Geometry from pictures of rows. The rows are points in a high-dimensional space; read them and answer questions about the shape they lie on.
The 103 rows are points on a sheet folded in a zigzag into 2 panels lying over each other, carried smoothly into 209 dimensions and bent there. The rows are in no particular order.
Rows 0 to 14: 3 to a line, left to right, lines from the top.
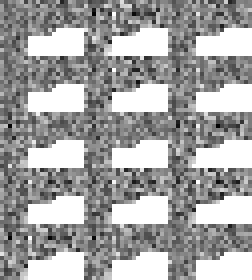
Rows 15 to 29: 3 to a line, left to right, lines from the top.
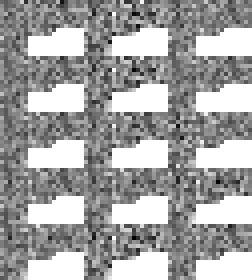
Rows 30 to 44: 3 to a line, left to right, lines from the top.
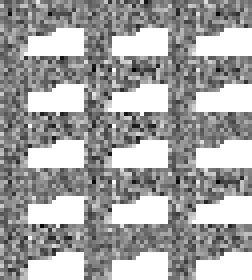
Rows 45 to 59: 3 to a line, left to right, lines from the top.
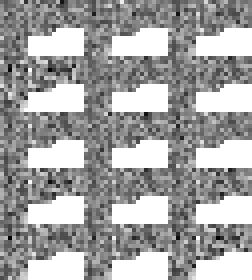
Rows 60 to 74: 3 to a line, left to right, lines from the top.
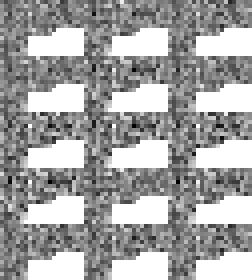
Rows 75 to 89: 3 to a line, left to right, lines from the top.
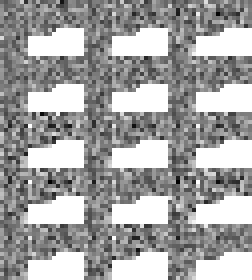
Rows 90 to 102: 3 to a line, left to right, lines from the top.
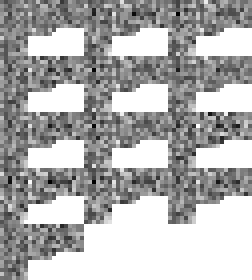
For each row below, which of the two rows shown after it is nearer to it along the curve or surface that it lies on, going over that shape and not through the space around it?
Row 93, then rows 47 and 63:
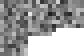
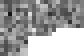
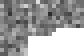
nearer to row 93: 63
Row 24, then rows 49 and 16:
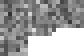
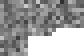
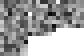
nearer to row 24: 16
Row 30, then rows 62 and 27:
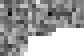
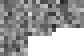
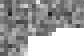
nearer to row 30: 27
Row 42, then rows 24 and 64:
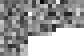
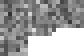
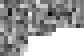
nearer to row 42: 64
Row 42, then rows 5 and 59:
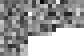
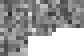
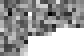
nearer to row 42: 59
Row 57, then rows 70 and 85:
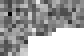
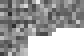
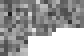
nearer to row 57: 85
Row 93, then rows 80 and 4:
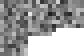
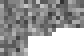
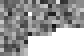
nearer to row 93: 80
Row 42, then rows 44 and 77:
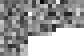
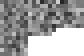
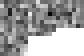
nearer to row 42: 44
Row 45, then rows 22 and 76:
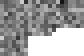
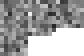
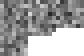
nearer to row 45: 22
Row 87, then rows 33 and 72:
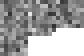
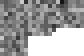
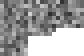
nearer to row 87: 33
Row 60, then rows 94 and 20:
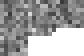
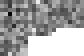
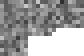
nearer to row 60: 94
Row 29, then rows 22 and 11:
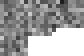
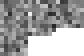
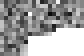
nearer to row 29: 22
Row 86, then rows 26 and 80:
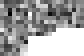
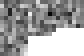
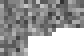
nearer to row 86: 26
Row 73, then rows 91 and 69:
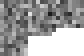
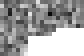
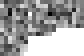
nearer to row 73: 91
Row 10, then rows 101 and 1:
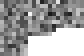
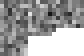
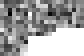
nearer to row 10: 101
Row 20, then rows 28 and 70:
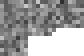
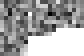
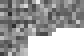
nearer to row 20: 70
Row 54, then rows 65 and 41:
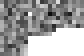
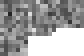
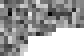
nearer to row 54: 41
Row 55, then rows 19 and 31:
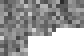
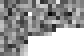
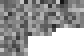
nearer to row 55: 31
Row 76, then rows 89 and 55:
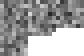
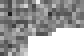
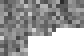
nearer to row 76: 89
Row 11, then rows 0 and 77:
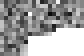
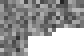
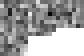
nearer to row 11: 77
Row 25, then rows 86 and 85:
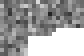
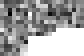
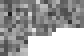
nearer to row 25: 86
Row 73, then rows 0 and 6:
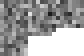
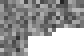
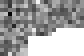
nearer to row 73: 0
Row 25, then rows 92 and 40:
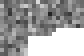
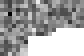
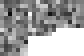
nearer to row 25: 40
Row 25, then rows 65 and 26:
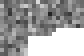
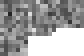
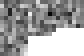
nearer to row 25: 26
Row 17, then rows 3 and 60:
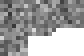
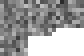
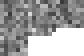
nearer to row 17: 60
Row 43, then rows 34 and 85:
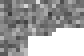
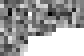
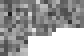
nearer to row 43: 34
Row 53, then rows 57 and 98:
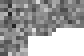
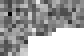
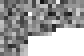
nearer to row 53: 57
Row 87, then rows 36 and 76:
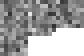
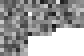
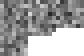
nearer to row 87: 36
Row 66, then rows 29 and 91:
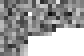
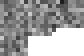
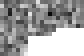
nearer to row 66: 91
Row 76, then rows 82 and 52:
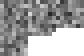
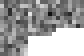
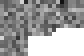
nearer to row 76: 82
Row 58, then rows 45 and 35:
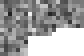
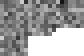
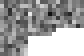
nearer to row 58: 45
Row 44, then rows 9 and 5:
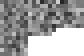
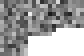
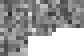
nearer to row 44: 9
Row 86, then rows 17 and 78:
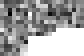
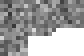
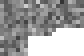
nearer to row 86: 17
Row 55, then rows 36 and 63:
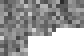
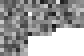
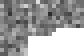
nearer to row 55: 36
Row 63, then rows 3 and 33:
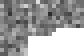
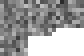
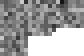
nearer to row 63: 3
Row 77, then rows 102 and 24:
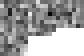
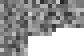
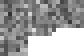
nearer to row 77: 102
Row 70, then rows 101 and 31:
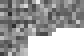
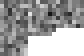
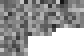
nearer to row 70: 101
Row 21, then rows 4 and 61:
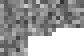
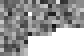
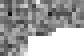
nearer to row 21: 61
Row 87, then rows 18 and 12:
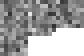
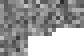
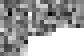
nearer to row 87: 12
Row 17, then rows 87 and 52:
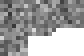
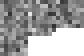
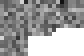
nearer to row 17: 87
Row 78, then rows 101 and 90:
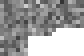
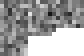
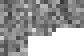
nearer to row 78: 101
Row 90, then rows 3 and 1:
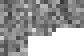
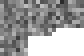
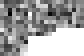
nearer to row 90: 1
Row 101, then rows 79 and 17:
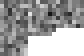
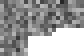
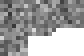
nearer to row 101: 79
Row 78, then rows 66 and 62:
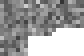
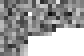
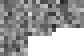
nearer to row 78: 66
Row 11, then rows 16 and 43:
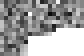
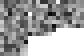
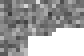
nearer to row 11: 16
